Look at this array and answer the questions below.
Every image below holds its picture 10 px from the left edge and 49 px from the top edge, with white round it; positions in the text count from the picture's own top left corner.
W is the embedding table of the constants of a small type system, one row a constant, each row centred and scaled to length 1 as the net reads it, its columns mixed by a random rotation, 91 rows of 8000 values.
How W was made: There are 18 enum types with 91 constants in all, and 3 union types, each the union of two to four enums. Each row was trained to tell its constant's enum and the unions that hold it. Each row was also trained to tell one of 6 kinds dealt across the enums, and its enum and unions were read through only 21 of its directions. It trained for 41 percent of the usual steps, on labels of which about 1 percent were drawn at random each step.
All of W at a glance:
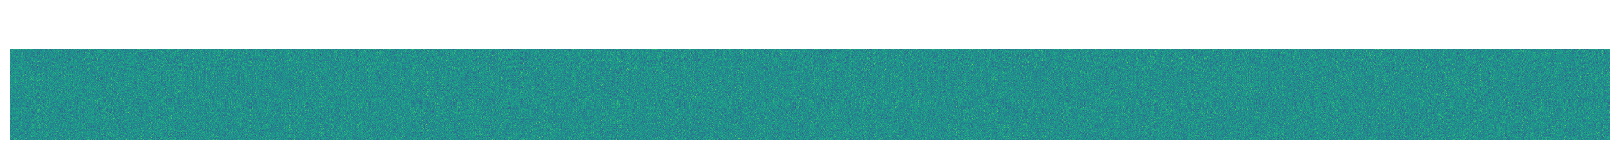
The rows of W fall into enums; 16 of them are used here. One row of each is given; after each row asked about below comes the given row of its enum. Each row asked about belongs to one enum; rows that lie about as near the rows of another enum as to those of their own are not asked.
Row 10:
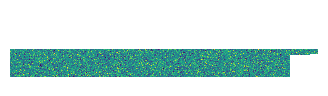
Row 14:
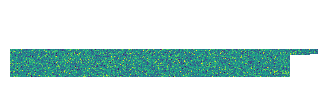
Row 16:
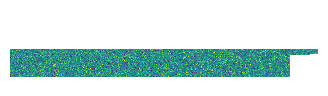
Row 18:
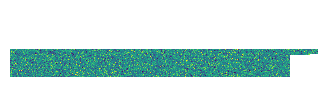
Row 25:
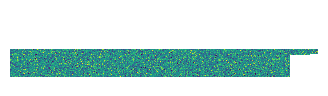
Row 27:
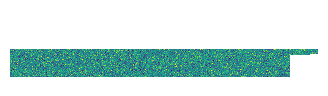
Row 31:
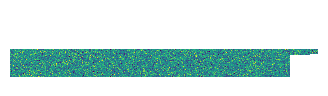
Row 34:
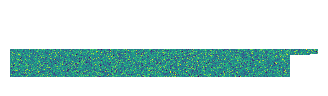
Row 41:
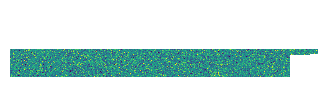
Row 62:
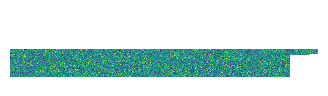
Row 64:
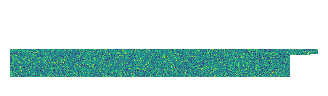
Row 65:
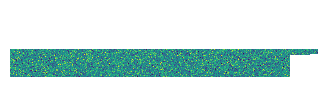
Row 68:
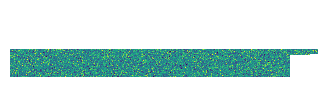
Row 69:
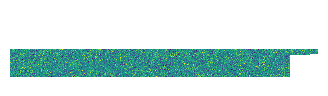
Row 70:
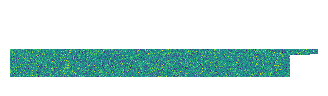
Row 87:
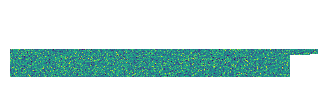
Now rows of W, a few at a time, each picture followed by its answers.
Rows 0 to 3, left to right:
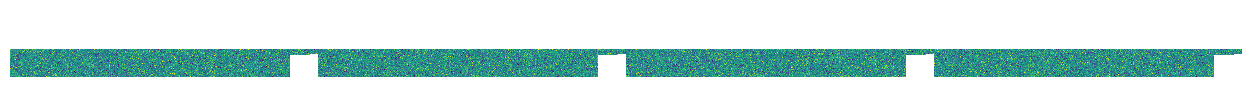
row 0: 31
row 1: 41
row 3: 18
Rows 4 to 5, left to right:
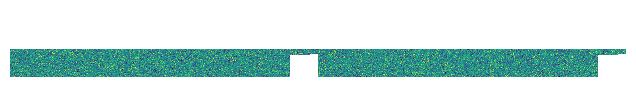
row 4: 14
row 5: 18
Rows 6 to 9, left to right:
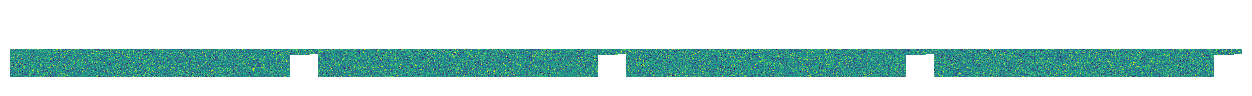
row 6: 34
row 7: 62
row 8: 62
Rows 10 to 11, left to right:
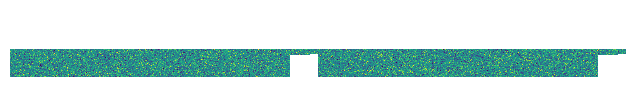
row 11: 87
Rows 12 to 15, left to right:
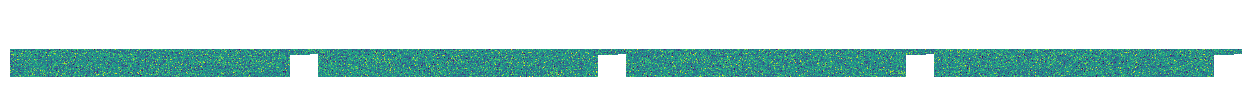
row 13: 16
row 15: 31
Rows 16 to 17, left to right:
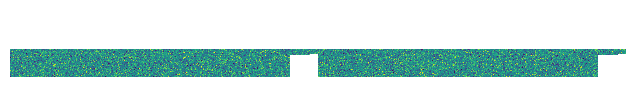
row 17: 18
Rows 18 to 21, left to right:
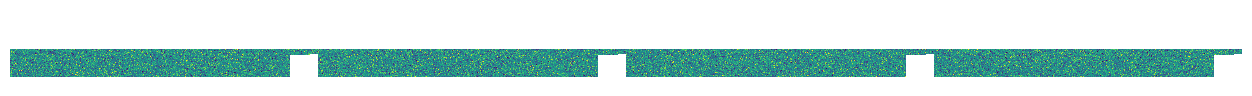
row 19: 14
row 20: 14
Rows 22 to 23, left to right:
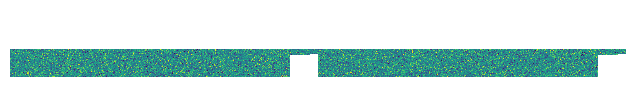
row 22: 70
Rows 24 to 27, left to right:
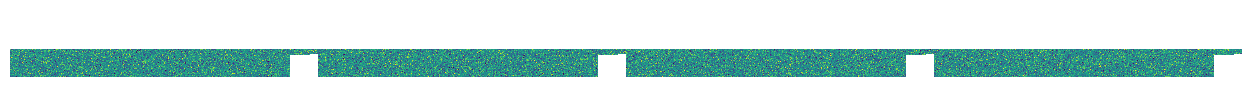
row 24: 34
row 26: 31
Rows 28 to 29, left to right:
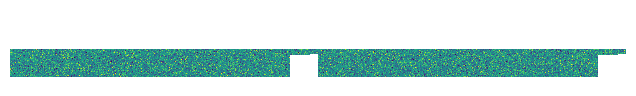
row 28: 70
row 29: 27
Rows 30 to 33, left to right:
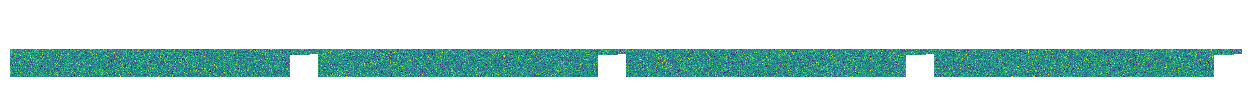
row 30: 70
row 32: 16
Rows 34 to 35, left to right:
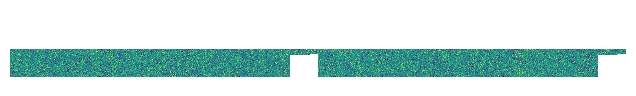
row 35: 27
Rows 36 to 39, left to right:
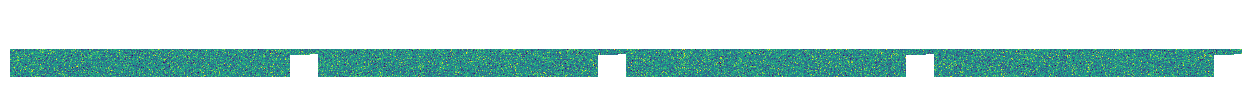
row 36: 25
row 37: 14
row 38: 70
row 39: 62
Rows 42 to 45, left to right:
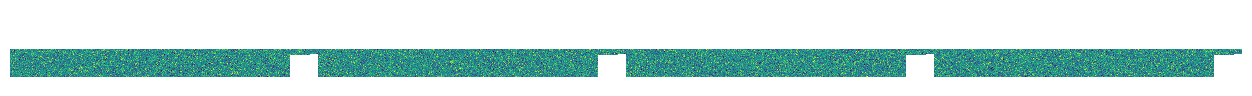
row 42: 27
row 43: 34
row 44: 64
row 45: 65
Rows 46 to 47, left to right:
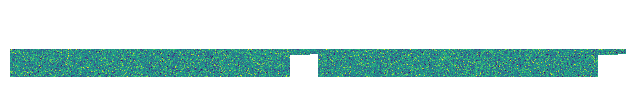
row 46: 70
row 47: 41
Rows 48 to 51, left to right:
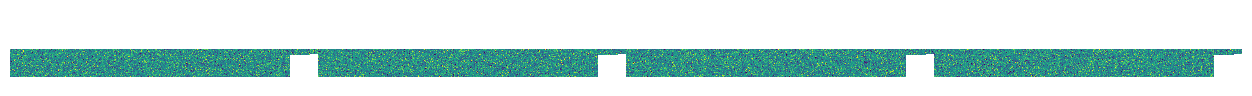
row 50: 14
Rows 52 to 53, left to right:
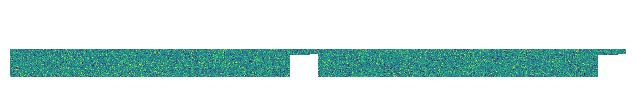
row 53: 10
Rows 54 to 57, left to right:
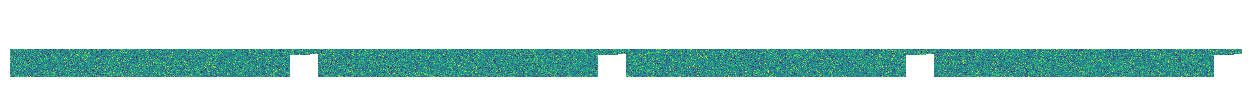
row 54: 10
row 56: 25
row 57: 10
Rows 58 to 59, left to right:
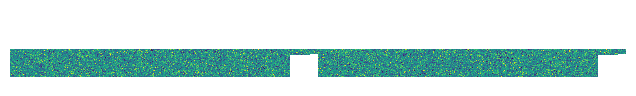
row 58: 10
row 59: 31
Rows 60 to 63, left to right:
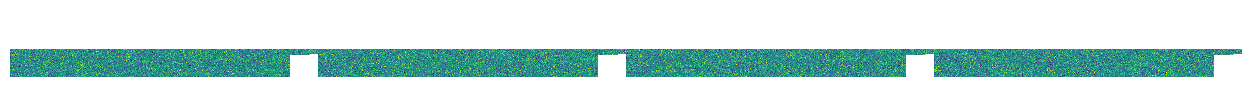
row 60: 34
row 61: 25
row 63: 16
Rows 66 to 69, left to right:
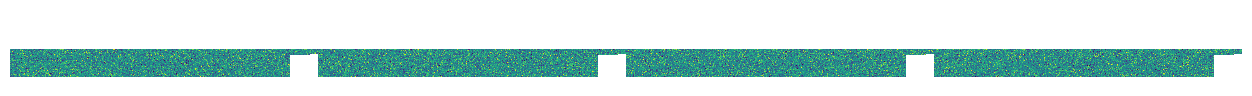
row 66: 69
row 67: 62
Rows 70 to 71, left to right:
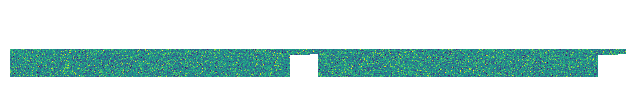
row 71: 25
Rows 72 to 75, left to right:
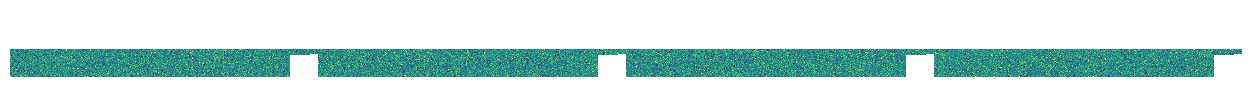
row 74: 10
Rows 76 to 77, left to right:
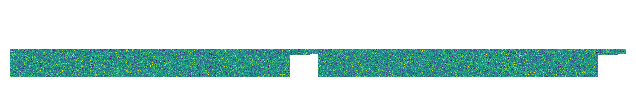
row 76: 87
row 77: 27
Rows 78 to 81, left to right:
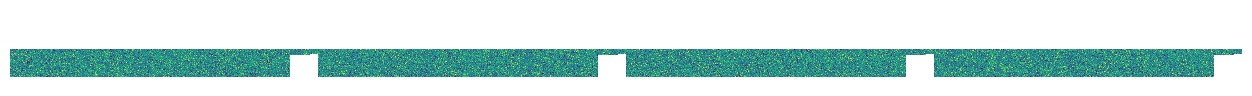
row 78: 87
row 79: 31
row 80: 62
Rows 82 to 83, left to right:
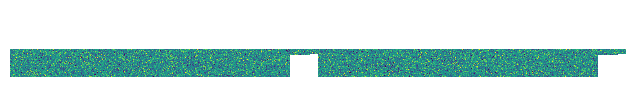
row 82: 31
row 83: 10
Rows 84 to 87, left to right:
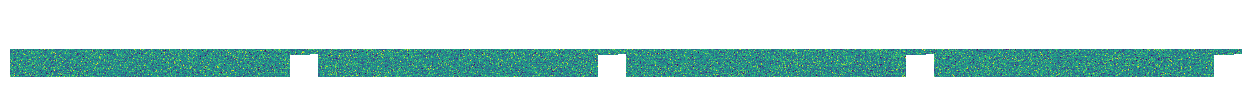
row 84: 25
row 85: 69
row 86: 70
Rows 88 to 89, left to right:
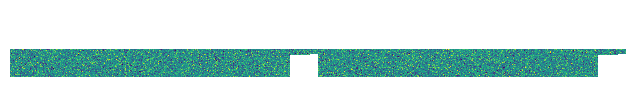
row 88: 62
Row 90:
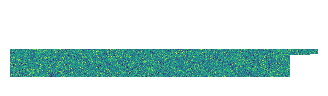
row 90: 34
